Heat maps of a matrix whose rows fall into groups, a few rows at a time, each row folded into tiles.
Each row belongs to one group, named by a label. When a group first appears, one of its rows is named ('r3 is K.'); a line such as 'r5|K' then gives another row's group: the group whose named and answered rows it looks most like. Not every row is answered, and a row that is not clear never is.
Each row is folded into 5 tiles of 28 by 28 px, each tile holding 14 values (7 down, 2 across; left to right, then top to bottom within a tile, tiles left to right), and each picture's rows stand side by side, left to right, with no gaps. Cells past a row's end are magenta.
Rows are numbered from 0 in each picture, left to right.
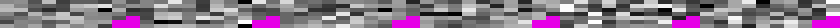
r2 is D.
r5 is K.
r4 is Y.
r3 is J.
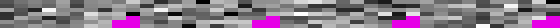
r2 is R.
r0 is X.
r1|K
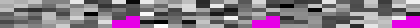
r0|R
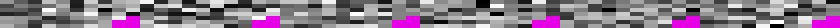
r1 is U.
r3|D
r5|K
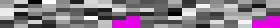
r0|Y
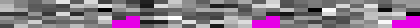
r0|Y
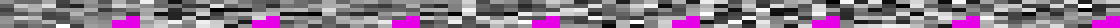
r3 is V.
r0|J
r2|V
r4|K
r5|Y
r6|D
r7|U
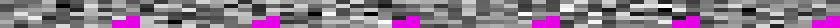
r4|Y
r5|K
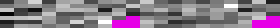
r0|X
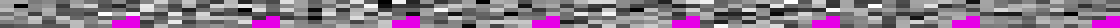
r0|V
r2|R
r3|K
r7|V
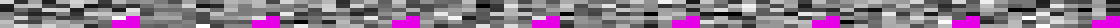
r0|U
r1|J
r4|V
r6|R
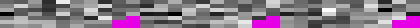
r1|X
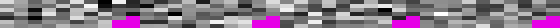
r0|R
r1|K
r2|Y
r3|R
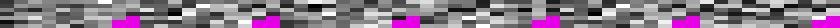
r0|X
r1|X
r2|X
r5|U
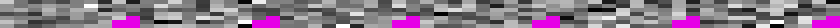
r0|J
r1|D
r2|K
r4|D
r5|K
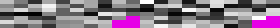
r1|U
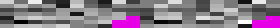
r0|D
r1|D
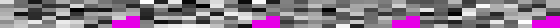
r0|U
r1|D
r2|K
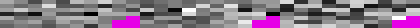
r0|V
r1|X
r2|U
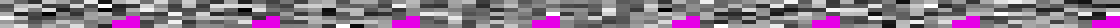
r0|U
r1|Y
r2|K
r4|J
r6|K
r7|R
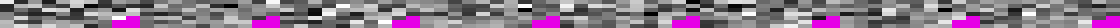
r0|U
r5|X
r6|J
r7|R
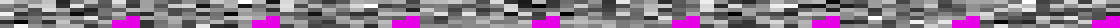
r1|V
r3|R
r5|V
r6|K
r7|Y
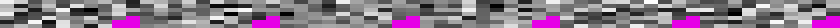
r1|R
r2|D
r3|J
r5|X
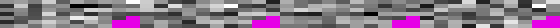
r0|R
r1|V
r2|V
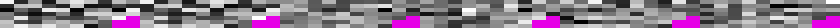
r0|U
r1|U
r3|J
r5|R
